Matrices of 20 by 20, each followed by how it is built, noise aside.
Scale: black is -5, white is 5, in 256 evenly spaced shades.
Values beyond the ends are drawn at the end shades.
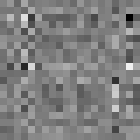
low rank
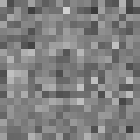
low rank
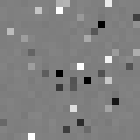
sparse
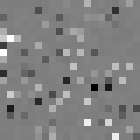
sparse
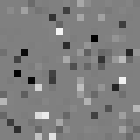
sparse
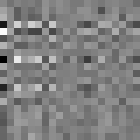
low rank
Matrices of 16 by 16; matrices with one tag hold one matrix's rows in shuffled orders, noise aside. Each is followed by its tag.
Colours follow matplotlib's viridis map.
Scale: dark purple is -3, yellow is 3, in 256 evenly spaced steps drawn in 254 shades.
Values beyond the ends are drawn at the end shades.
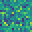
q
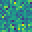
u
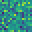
u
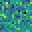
q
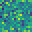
u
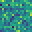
q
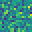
u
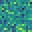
u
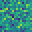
q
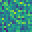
u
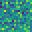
q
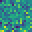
q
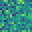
u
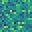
u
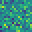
q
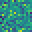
u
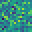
u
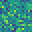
u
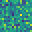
q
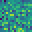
u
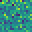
q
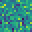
q
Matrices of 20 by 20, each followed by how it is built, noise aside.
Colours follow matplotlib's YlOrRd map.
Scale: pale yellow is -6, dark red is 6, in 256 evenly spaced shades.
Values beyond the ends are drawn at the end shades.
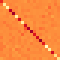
diagonal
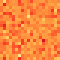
uneven columns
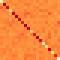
diagonal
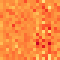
uneven columns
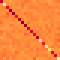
diagonal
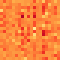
uneven columns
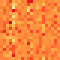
uneven columns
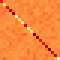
diagonal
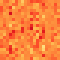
uneven columns
